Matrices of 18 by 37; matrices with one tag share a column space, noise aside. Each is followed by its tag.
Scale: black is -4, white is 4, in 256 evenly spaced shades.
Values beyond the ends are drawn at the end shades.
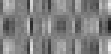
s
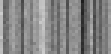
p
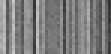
p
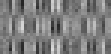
s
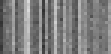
p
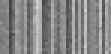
p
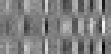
s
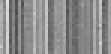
p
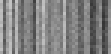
p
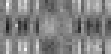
s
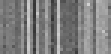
p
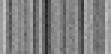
p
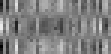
s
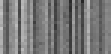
p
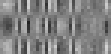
s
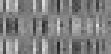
s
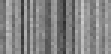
p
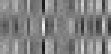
s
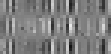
s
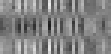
s
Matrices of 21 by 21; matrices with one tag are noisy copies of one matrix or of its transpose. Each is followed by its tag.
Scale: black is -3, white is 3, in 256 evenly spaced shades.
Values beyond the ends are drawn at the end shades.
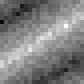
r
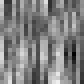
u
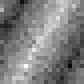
r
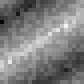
r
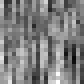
u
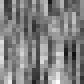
u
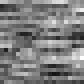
u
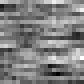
u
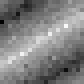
r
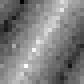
r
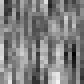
u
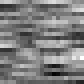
u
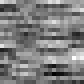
u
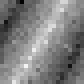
r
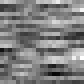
u
